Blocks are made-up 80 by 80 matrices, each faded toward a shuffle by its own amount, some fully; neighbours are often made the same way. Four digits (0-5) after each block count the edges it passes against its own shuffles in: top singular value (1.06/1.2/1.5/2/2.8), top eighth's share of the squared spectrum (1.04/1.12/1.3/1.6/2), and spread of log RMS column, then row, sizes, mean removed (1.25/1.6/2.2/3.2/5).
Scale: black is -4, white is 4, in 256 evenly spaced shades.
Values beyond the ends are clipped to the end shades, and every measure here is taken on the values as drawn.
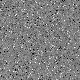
0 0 0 0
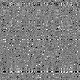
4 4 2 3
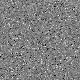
0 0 0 0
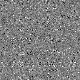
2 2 2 2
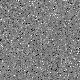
0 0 0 0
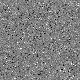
0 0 0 0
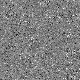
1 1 1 1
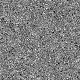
0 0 0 0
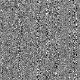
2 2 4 0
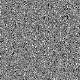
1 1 3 0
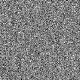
3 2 1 1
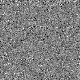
1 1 0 2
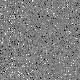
2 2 1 0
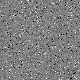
2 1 0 0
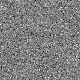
2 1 0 0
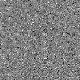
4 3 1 1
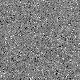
2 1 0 0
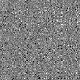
4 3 2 2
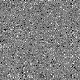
3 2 1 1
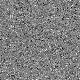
1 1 0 0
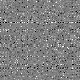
4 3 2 2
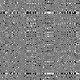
5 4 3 3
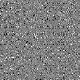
4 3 2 2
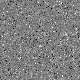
2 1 0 0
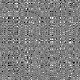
5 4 3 3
